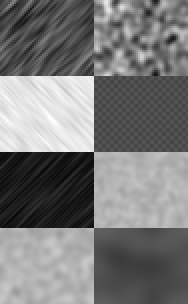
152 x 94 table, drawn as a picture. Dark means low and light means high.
The table splits into 4 rows of 2 panels. Panel 1,1: low, slanting up to the right. Panel 1,2: middling, blotchy, strong in contrast. Panel 2,1: very high, slanting down to the right, faint in contrast. Panel 2,2: low, checkered, faint in contrast. Panel 3,1: very low, slanting up to the right, faint in contrast. Panel 3,2: high, blotchy, faint in contrast. Panel 4,1: high, blotchy, faint in contrast. Panel 4,2: low, smooth, faint in contrast.
